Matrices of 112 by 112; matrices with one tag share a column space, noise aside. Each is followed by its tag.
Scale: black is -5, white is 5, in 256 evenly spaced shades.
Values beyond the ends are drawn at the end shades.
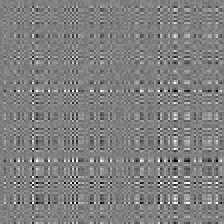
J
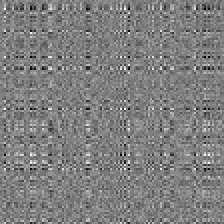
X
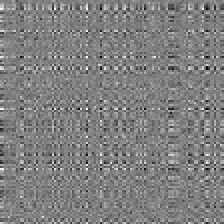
X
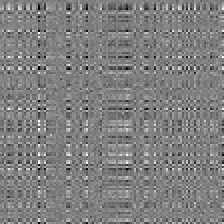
X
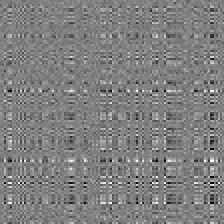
J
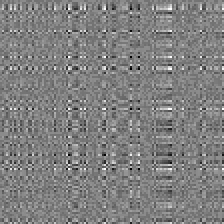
X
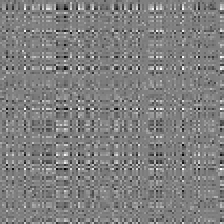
X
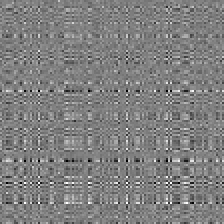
J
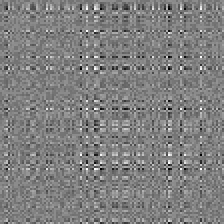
X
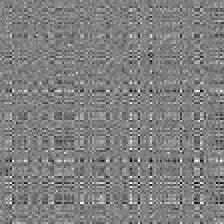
J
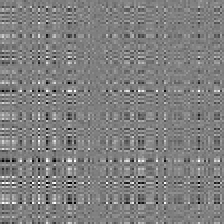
J
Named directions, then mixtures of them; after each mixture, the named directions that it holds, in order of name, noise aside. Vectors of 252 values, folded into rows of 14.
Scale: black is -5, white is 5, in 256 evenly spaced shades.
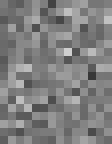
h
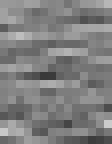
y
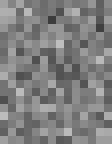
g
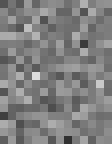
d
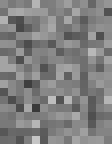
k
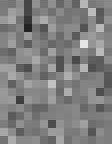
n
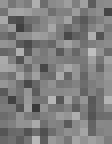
k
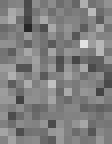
n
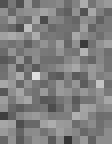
d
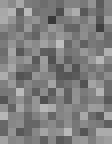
g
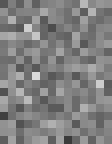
d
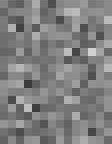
h, k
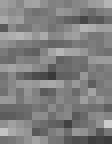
y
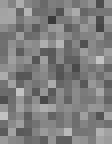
g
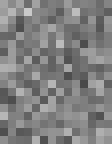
g, k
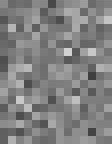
h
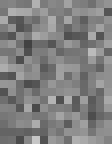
k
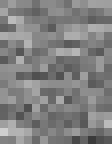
k, y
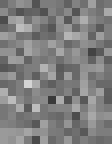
k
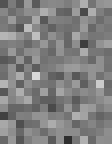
d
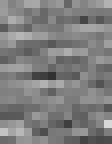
y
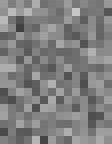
g, k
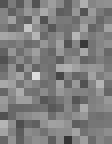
d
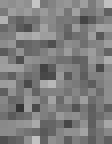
k, y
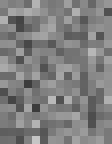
k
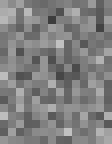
g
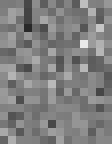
n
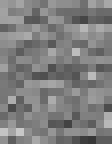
h, y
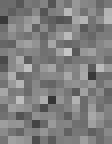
h, k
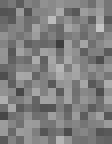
g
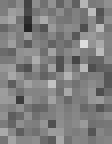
n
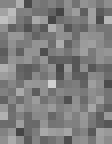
g, n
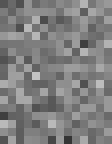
d, h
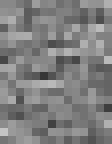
n, y
